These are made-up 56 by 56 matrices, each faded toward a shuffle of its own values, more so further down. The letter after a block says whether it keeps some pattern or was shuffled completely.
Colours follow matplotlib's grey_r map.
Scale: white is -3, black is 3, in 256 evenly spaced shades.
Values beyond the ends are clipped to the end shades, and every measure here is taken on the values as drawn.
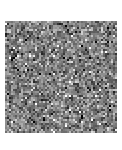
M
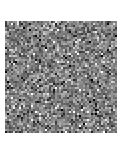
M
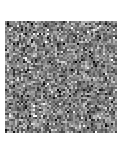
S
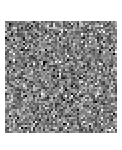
S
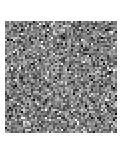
S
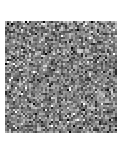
S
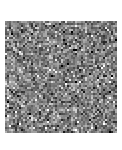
M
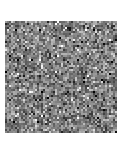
M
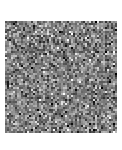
S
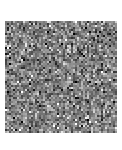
S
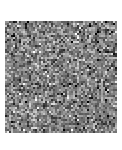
S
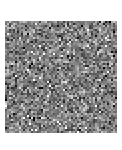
M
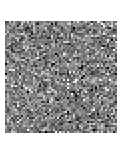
S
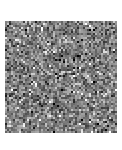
M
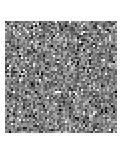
M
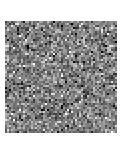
S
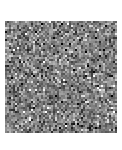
M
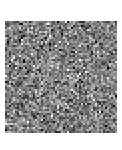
M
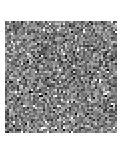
S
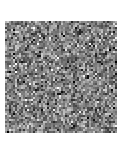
M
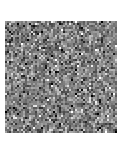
M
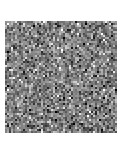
S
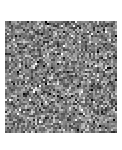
M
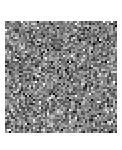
S
